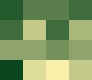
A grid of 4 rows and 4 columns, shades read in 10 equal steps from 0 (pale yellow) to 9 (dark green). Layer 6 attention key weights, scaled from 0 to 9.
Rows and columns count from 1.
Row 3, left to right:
4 4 5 4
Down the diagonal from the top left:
8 2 5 2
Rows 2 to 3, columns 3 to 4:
7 3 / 5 4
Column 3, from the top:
6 7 5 0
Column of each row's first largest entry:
1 1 3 1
